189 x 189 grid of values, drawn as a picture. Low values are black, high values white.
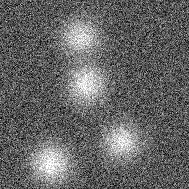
Average level on the scale: 40%. Bumps: four. Odd rows or columns: none.
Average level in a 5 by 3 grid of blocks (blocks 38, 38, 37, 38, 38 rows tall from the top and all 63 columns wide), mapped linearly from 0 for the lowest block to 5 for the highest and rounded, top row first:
030 | 040 | 050 | 132 | 521
